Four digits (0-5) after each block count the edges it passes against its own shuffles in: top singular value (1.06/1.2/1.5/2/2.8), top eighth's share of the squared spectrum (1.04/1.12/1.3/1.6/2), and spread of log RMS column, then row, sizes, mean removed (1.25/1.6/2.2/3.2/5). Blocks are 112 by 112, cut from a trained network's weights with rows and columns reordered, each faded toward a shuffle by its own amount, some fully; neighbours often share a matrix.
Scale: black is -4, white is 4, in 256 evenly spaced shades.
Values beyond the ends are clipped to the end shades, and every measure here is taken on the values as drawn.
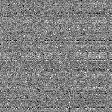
4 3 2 2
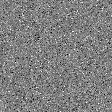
0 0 0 0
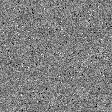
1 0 0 0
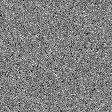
0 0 0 0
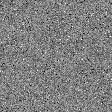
0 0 0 0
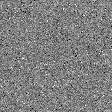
0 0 0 0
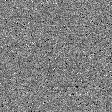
2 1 0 0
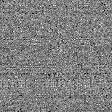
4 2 1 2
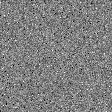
0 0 0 0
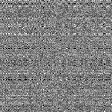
5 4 2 3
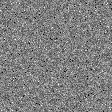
1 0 0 0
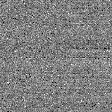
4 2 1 1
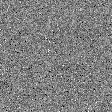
2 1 0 0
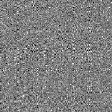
4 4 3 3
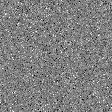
2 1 0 0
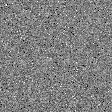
1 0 0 0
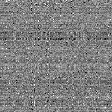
4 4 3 2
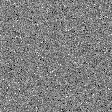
2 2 0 0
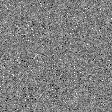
2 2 0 1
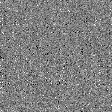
2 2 1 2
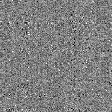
3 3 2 2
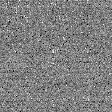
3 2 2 0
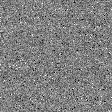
1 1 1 0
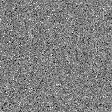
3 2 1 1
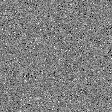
2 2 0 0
